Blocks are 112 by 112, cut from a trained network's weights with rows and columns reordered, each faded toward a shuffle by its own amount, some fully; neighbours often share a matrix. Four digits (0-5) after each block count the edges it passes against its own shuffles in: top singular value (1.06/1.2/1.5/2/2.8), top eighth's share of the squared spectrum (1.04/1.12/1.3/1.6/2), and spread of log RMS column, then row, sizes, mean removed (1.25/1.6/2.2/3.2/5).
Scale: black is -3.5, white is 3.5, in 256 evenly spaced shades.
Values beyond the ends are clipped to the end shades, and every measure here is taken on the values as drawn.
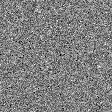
0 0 0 0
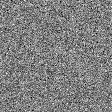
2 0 0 0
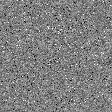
0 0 0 0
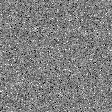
0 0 0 0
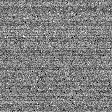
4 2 0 0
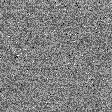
1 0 0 0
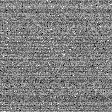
4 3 1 0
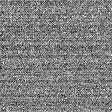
3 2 1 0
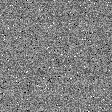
1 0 0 0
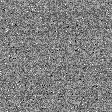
1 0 0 0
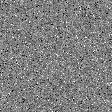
0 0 0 0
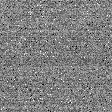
2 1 1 0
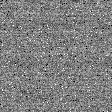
2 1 0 0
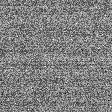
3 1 0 0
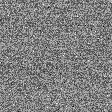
1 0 0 0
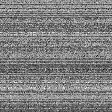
5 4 1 3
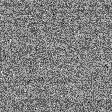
1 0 0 0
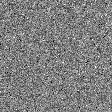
1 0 0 0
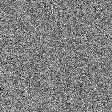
2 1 0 0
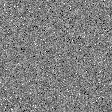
0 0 0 0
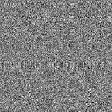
4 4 2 2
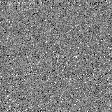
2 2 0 1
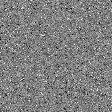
1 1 0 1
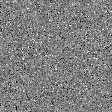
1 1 0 1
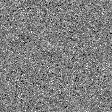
2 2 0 0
